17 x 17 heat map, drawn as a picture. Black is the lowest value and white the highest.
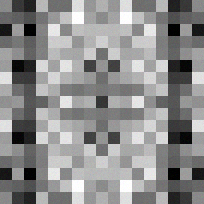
There is no overall slope. It mirrors both left to right and top to bottom. There are no regular stripes.
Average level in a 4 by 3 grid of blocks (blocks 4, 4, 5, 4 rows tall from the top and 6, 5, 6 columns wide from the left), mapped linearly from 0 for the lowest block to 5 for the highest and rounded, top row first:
050 / 222 / 222 / 050
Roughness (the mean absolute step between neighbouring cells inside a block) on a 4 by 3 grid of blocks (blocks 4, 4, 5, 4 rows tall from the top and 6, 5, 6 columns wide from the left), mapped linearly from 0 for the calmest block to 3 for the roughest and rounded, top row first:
3 0 3
3 2 3
3 2 3
3 0 3
